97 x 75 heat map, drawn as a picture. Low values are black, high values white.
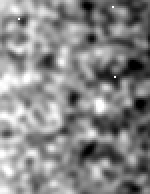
Lone odd cells: 3, each higher than its neighbours. Odd rows or columns: none. Stripes: none. Slope: up to the left. Grain: blotchy. Ninth with the highest average: middle left.
